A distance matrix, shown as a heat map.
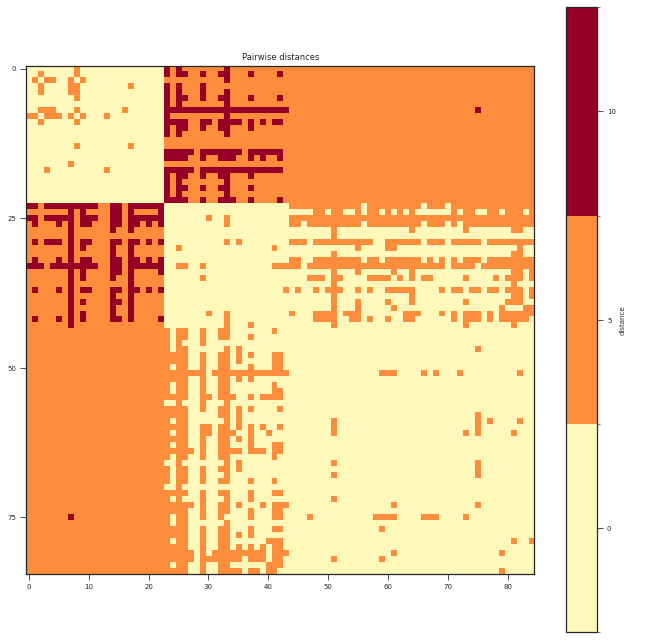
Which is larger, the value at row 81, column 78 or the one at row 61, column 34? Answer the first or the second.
the second
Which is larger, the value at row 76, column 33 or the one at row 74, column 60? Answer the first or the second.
the first
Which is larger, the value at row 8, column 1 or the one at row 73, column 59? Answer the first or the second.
the first
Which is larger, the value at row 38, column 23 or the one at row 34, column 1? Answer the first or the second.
the second
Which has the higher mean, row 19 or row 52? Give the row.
19
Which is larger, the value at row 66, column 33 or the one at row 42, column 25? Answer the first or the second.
the first
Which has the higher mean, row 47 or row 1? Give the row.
1
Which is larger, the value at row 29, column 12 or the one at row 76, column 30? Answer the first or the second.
the first
